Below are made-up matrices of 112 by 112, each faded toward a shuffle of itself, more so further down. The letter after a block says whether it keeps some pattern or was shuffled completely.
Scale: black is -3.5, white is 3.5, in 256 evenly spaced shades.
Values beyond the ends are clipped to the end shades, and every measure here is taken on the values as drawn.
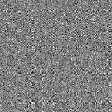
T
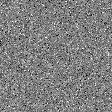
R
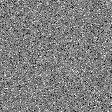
R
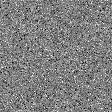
R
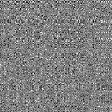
T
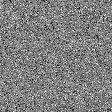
R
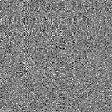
T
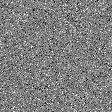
R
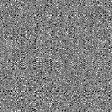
T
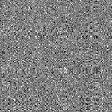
T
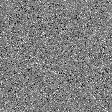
R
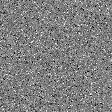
R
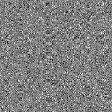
T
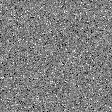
R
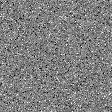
R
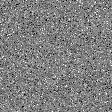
R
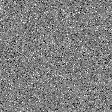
R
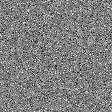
R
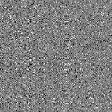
T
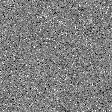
R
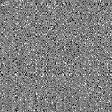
T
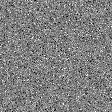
R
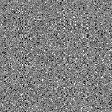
T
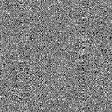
T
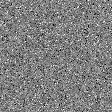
R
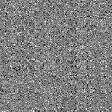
T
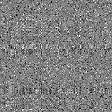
T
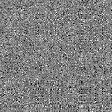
T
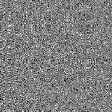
T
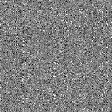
T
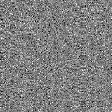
T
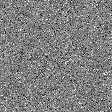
R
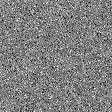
R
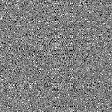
T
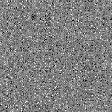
T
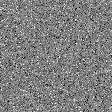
R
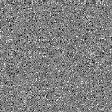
T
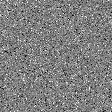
R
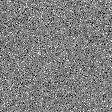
R
